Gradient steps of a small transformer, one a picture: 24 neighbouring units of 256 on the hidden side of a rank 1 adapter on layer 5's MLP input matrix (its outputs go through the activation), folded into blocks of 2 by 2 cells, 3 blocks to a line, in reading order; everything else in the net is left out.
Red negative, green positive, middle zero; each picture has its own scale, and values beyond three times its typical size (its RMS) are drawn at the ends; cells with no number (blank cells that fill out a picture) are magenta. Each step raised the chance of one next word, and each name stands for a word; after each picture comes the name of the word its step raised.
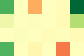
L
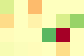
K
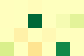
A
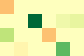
A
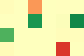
L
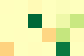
A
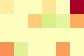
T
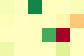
T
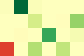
K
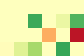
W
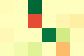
T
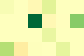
A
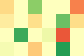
T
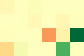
A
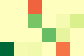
L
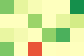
L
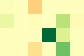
K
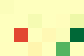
A
